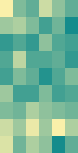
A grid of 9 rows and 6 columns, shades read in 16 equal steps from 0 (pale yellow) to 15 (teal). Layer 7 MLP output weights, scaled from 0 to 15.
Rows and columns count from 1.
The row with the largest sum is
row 3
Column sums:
61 72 75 75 83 93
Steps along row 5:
down up up down down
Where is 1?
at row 8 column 3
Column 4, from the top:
3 12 7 11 14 8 7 6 7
